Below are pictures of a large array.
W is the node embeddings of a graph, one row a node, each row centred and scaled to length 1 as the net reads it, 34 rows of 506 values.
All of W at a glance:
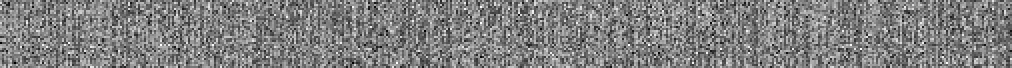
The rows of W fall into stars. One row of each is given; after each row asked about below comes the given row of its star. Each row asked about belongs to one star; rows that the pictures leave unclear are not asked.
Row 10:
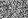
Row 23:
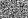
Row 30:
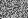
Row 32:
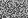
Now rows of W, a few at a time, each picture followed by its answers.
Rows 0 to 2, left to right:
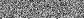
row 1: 10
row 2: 10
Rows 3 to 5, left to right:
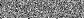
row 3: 10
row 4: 10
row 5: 32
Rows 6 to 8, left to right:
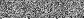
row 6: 10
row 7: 23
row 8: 10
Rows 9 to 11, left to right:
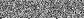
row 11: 10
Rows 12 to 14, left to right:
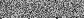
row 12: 10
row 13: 32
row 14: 32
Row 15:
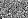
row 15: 23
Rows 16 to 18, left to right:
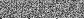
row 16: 23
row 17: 23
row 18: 30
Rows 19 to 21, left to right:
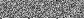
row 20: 23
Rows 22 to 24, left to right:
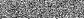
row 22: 32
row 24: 30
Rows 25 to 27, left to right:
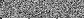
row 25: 10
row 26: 23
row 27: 32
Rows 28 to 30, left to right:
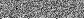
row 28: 23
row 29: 30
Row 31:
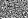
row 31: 30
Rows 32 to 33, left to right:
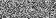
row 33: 23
